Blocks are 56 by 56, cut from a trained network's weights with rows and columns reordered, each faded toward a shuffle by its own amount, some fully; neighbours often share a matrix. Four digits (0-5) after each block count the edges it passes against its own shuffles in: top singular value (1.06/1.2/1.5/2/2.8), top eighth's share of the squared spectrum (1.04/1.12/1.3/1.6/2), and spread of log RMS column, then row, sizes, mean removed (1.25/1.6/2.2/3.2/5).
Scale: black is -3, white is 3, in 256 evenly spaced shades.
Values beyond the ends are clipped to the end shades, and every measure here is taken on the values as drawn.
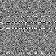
4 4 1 3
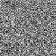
3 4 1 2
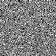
2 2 0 1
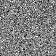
1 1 0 0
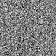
2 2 0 0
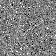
1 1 0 0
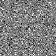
3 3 1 1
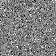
1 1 0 0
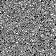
1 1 0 0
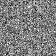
1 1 0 0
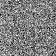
0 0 0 0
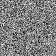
0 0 0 0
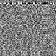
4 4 0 2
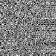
3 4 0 2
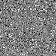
2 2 0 1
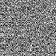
3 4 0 1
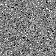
2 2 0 0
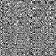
4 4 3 2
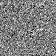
0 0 0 0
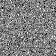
0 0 0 0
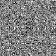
2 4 1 1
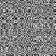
4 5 1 2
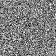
1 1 0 0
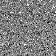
2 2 0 1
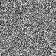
2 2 1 0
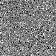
1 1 0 0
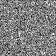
1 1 0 0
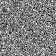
1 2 0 0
